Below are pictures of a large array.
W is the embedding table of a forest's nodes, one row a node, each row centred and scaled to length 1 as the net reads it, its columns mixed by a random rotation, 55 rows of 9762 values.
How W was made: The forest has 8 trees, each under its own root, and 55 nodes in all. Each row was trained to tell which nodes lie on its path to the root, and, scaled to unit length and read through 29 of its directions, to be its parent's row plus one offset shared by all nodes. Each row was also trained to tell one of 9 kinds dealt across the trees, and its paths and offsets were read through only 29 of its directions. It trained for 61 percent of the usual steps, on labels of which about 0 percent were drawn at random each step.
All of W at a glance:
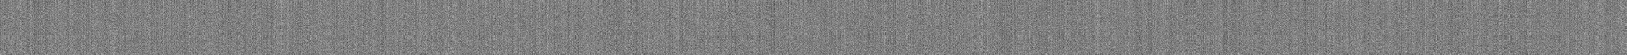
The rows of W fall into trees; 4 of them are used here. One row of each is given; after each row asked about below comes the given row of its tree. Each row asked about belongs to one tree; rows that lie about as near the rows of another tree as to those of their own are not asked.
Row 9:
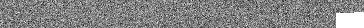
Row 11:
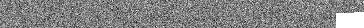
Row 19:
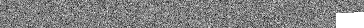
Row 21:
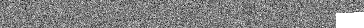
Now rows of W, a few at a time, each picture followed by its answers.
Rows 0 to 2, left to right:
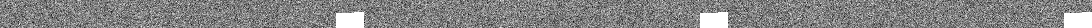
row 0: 9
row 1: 9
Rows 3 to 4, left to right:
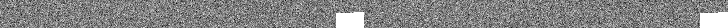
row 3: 9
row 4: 9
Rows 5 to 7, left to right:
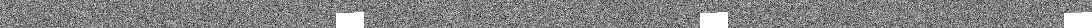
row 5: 11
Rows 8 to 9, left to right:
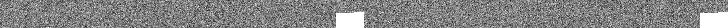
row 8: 11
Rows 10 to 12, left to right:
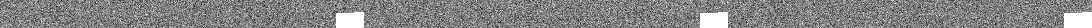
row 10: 9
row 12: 9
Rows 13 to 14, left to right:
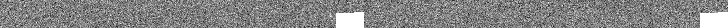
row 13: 21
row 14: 9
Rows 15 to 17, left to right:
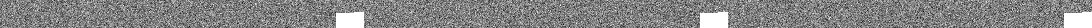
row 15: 11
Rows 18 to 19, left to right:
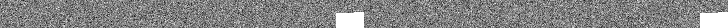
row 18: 21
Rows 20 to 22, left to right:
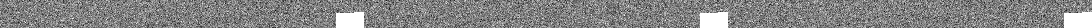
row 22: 9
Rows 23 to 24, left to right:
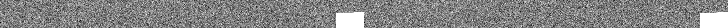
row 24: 9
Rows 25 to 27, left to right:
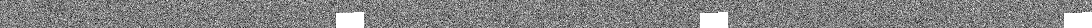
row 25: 11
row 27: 11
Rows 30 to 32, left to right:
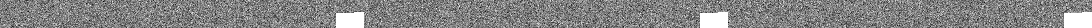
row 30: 19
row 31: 11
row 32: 9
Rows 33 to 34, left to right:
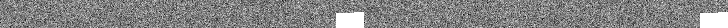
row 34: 9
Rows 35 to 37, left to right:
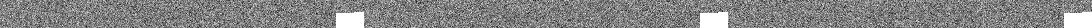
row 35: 11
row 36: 11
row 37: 11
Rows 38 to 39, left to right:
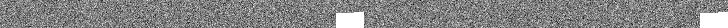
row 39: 11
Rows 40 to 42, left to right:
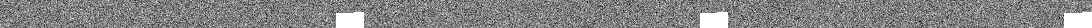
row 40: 9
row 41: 9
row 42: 11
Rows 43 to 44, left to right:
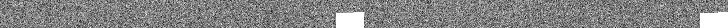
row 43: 9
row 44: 9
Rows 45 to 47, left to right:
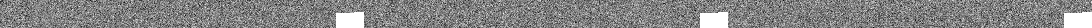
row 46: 19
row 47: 11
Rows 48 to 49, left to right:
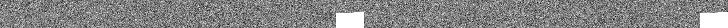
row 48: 11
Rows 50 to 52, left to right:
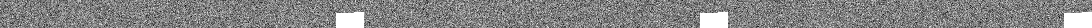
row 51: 11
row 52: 11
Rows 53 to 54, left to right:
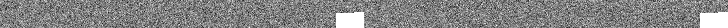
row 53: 19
